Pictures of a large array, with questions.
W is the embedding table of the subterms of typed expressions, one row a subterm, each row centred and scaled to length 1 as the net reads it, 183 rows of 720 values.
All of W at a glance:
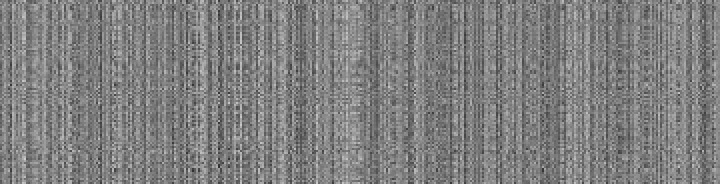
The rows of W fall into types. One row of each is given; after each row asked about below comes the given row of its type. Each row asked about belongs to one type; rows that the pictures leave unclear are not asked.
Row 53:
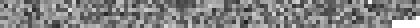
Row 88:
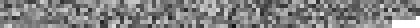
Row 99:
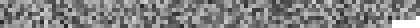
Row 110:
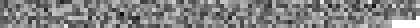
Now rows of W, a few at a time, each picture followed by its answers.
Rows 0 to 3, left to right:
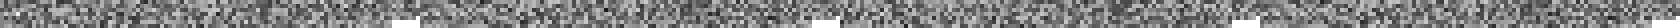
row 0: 88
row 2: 99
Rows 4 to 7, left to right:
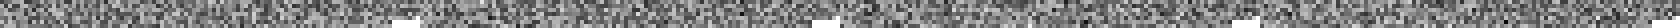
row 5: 53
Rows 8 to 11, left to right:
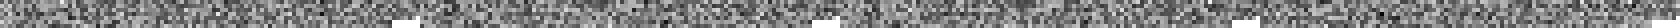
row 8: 53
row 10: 53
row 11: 110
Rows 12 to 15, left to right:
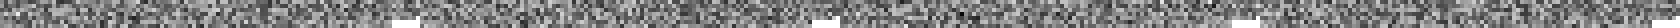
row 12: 88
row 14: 110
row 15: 53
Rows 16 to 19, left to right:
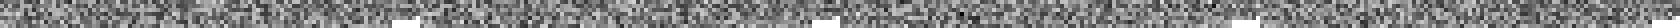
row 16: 53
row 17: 88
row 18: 110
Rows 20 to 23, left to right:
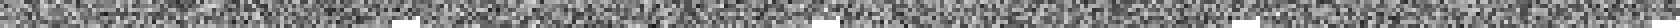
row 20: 53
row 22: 99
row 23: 88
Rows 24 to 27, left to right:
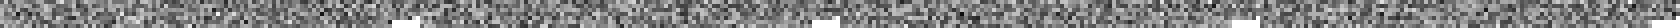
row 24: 99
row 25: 88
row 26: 110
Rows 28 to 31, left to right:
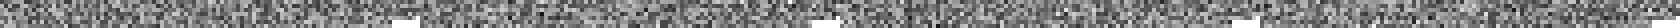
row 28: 110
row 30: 110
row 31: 88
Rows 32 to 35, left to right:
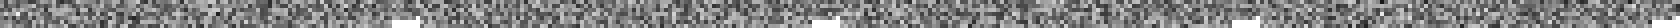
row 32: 88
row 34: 53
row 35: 99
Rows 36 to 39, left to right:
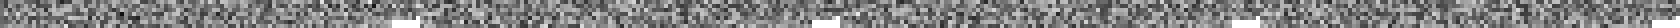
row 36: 110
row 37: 88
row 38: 88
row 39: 53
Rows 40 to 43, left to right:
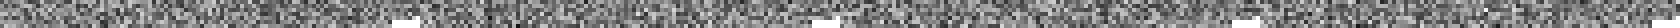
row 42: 88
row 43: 53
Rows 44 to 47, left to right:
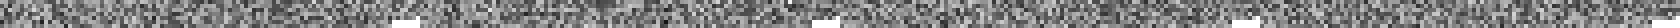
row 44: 99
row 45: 53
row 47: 110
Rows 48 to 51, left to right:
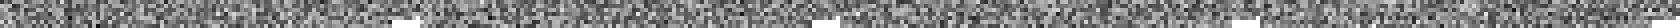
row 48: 110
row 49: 53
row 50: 88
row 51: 88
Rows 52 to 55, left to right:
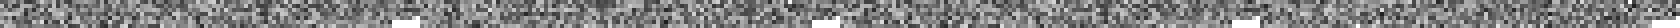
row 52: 88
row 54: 88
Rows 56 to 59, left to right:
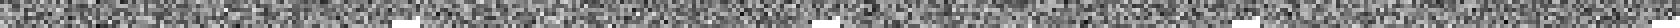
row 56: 53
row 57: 99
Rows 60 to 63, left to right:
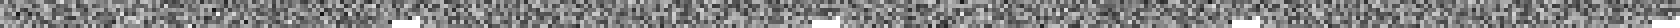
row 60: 99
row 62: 99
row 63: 110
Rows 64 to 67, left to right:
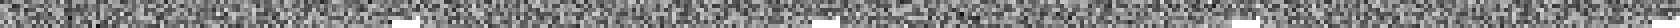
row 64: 110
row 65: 110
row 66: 110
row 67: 110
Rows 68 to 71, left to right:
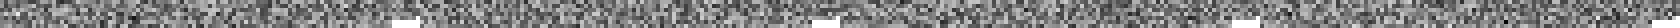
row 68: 88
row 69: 110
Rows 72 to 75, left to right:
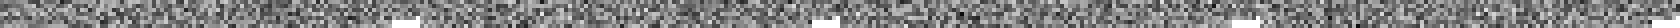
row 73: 99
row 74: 110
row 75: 110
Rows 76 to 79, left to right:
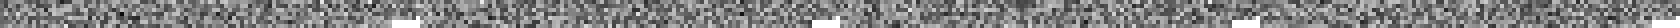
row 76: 110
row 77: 53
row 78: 53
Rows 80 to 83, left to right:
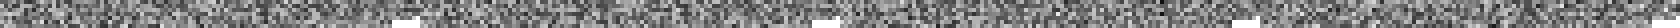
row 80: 88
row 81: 53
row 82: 53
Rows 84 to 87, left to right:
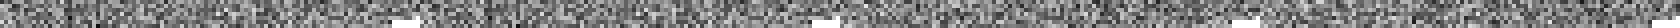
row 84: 110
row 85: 110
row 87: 53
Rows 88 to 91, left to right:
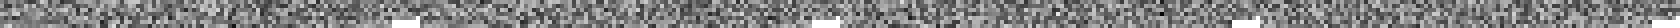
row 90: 53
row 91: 110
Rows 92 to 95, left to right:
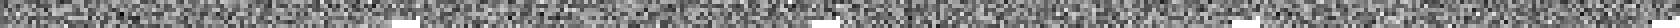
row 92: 110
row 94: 110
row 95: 99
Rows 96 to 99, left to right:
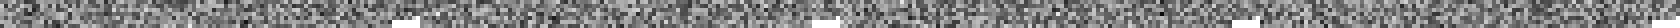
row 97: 88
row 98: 53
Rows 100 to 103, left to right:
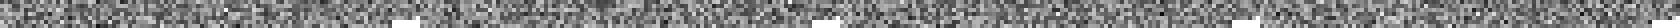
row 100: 53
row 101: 53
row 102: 53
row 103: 99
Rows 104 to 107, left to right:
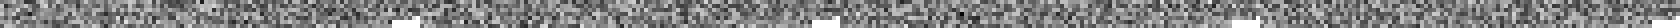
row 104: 88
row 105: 88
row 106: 110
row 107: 110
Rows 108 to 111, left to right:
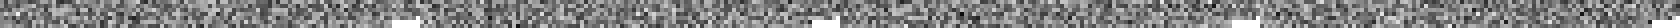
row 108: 88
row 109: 110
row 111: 99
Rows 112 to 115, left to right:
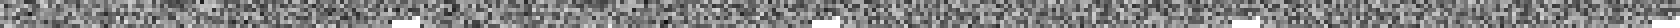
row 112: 88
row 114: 110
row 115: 110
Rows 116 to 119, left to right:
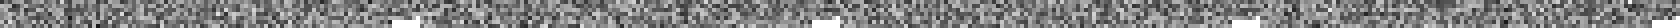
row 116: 110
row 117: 88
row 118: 110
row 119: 53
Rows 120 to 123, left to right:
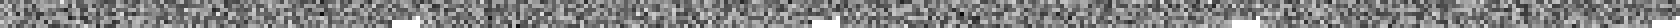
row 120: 53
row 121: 110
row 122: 110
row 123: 53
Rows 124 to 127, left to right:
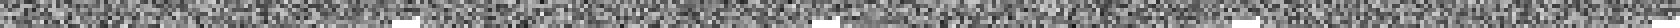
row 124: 88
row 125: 99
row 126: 88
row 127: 110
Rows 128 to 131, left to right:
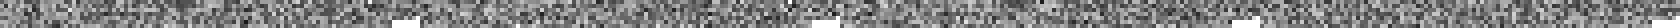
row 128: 53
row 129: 99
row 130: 88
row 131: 110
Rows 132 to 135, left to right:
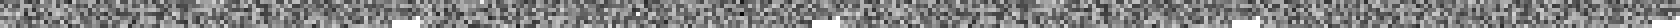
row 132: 53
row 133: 53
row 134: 53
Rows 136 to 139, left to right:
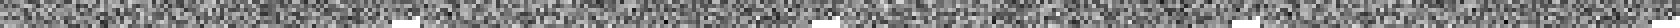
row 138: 53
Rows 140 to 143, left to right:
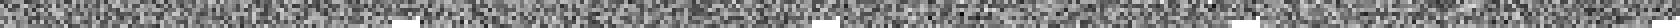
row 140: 110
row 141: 99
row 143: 53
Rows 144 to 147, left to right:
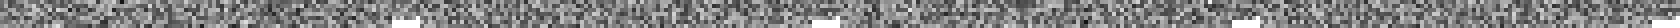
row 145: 110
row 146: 53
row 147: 110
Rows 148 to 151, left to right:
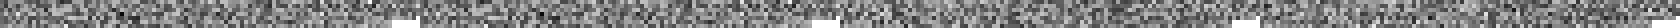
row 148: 110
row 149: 110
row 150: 99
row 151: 88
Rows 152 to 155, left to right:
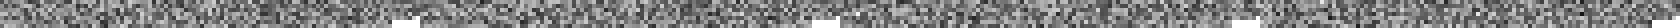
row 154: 88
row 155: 53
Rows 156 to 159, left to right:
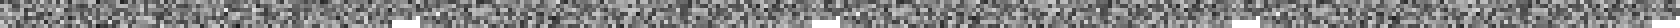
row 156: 53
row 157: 88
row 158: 88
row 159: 88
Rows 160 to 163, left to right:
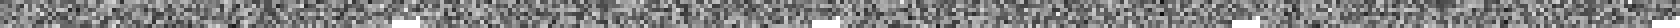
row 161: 53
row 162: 53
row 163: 53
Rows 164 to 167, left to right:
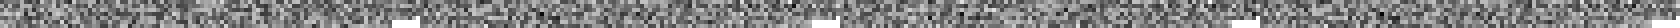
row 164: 53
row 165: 110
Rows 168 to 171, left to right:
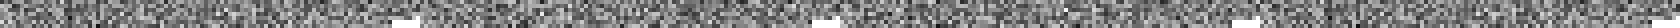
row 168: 110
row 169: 99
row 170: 53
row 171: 110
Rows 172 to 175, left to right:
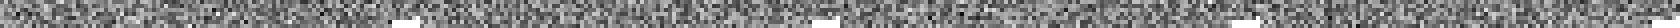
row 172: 99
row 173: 110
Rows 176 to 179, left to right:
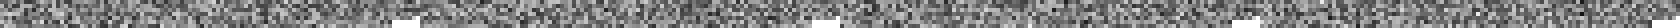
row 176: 88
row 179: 53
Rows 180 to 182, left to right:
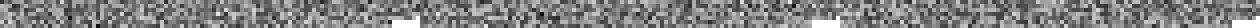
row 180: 110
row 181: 110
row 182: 53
